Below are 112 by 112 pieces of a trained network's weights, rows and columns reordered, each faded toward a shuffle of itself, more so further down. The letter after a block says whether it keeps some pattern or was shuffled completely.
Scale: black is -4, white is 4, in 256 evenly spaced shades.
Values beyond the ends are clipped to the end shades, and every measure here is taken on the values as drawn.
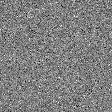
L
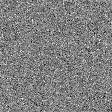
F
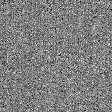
L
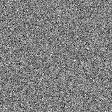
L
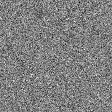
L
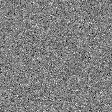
L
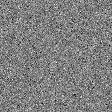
F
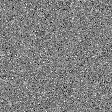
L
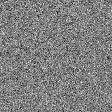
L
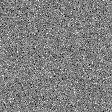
F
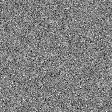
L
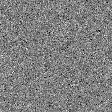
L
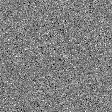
L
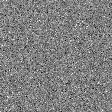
F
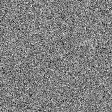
F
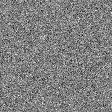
F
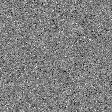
F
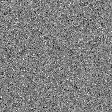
F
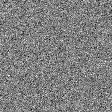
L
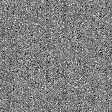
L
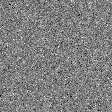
F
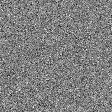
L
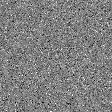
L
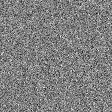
F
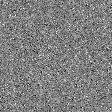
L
